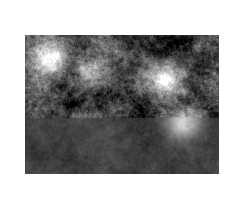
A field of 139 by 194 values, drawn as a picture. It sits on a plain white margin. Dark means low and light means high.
Average level on the scale: 30%. Seam: horizontal, 60% of the way down, the bottom part calmer. Ninth with the highest average: top left. Histogram: skewed, a long tail of high values. Bumps: four.
